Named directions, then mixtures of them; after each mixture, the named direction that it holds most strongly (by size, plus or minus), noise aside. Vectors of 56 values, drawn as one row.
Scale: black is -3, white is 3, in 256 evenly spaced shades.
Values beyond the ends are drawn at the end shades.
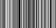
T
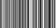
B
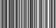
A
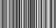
A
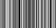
T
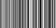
B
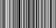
T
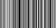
T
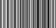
A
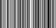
A
